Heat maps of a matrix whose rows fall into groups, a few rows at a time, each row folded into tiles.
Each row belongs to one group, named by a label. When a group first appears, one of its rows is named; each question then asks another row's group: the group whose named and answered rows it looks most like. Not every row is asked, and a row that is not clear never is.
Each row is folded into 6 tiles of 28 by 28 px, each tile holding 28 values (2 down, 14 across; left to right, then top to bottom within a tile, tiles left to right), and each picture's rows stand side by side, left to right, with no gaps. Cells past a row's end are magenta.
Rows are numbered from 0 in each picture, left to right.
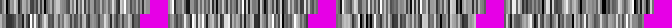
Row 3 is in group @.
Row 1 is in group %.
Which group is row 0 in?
%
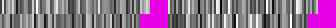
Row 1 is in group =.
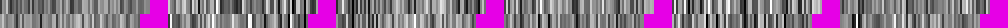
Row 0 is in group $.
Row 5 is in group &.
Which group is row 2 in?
$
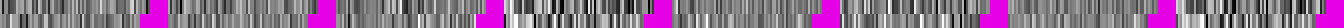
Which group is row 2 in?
&
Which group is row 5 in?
=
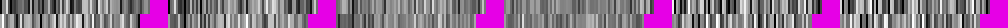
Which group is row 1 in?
$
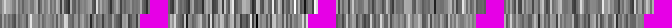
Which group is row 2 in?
@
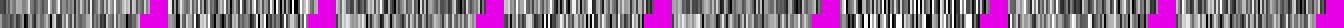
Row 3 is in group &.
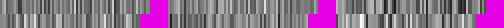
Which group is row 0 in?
%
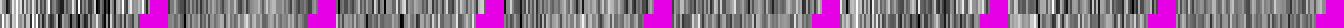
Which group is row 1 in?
$
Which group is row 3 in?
$
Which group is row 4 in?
@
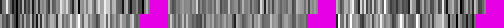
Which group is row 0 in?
$
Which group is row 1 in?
=
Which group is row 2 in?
=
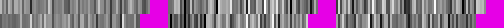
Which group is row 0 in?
=
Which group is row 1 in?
$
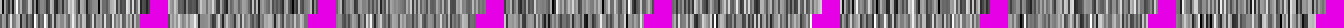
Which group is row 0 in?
@
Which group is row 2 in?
%
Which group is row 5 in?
@
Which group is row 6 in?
&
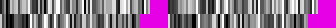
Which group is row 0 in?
%
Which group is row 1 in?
%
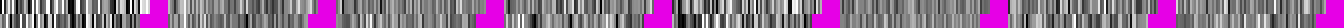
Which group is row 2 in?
%
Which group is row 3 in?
=
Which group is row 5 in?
@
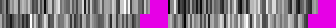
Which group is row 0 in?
%
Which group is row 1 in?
$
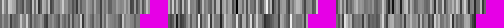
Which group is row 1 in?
=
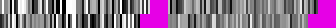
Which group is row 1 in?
@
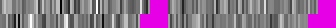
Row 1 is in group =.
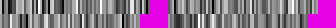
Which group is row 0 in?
@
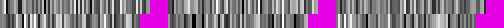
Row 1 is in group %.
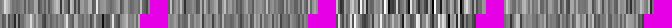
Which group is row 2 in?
=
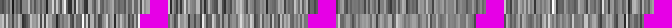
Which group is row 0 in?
&
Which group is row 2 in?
$
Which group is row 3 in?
=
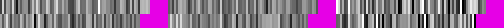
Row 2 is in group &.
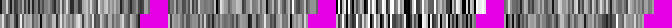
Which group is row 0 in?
$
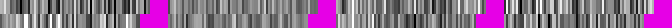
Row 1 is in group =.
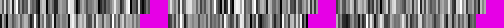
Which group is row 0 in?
@
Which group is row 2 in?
%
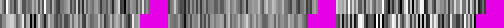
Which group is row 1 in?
$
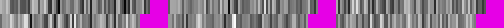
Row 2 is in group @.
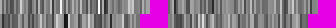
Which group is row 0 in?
=
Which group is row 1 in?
%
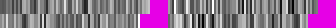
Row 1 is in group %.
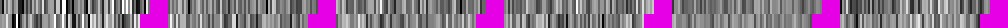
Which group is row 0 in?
&
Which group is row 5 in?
$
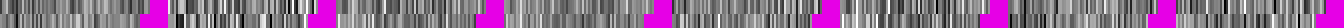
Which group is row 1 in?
&
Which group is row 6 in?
$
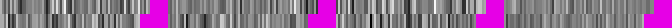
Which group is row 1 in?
&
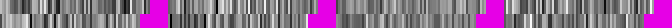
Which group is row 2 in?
%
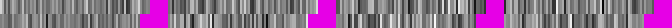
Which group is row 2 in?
&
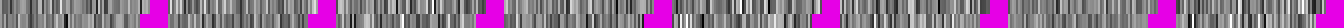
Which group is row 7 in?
&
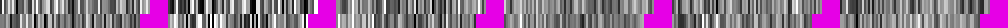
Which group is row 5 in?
$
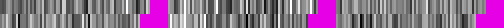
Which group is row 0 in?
&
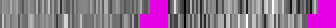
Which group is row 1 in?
$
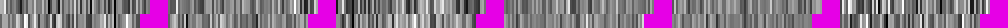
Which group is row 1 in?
&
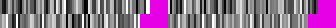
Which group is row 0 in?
&
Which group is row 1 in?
@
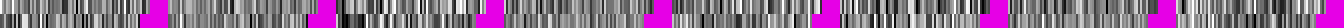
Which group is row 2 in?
%
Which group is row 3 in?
@
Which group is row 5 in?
@
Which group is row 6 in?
@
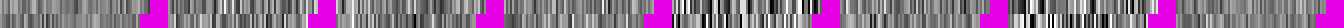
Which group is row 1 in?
&
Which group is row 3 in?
=
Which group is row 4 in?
@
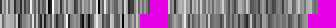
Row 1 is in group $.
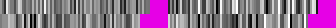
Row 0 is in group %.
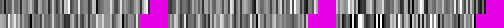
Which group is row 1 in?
&
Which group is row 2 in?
&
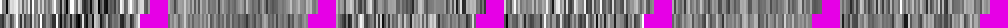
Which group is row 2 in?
&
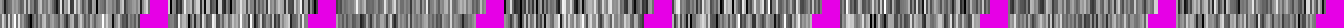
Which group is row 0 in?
=
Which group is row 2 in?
%
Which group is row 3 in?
$
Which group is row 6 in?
&
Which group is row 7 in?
@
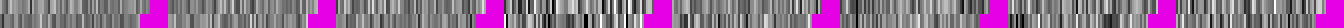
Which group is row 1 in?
&
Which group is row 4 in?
&
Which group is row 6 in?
=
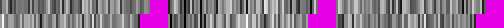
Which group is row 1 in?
$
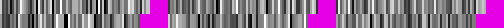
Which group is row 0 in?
=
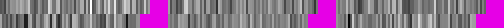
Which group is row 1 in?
@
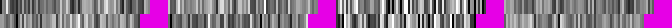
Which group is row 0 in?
$
